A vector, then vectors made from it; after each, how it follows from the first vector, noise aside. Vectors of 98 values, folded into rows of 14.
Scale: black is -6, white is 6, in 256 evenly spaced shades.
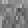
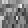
scaled up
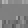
partly zeroed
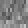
reversed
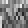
scaled up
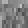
copied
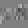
partly zeroed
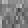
copied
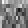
scaled up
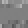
partly zeroed
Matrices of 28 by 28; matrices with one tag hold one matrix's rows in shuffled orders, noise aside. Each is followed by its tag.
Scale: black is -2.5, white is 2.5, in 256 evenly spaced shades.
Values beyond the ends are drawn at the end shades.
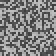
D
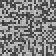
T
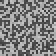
D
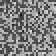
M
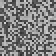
M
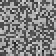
D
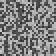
M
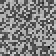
D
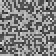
T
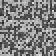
T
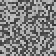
D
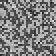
D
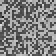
M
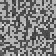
D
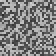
D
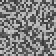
D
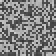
T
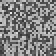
D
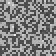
D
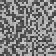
M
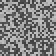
D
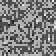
T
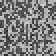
M
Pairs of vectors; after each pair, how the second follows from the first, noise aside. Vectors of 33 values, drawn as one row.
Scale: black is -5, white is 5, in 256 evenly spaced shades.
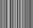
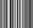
scaled up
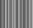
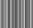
wrapped around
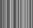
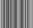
wrapped around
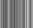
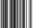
scaled up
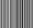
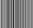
wrapped around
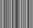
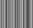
wrapped around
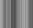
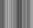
reversed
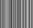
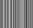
wrapped around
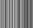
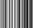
scaled up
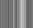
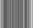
wrapped around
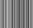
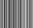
reversed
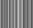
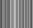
reversed
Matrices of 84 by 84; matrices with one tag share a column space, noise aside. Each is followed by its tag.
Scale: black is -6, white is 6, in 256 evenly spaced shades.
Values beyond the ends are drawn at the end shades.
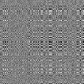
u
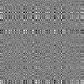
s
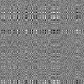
s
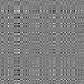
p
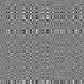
s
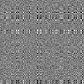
s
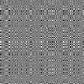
u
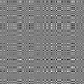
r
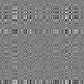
s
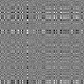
s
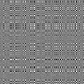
r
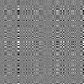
u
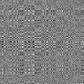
u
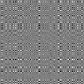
r
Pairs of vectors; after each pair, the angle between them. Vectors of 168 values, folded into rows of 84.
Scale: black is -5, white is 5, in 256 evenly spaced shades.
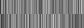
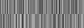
orthogonal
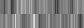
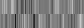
nearly opposite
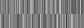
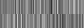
partly opposed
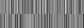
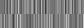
nearly opposite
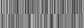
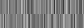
partly aligned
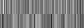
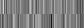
nearly parallel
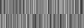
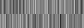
nearly parallel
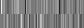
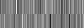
orthogonal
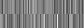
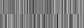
nearly opposite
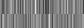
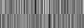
nearly opposite
